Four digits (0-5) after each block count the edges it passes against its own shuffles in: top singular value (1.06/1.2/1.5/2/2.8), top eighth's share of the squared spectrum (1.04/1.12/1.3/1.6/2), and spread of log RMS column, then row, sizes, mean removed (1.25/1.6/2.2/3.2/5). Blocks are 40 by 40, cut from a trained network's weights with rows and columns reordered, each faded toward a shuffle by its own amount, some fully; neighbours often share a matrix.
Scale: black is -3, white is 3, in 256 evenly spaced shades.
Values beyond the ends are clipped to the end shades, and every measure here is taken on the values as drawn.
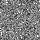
0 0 0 0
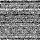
4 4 0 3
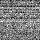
3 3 0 1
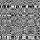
4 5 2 3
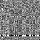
4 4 0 2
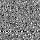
2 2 0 1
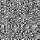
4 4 1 2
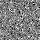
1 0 0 0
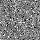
0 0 0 0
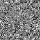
3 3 0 2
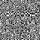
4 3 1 2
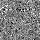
2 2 0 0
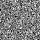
1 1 0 0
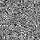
2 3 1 1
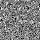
1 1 0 0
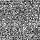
1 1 0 0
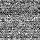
3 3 0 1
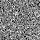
0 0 0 0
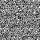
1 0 0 0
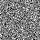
0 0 0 0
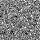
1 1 0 0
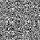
3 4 2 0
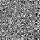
3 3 2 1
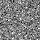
0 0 0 0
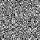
3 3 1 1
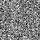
1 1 0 0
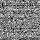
2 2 0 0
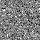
0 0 0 0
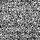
1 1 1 0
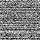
4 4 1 2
